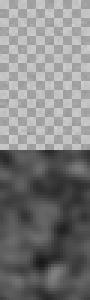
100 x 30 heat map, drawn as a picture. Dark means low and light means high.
It is made of 2 by 1 panels. Panel 1,1: high, checkered. Panel 2,1: low, blotchy.
